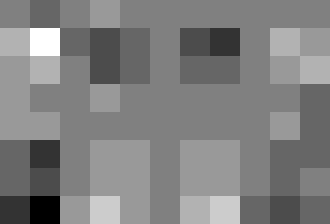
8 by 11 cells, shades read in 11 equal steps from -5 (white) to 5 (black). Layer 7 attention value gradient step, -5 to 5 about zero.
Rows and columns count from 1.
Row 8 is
3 5 -1 -3 -1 0 -2 -3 1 2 1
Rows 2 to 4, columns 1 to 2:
-2 -5 / -1 -2 / -1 0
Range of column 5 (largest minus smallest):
2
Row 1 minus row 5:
1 2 0 -1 0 0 0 0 0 1 -1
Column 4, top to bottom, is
-1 2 2 -1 0 -1 -1 -3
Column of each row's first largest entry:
2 8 4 11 11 2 2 2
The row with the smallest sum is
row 5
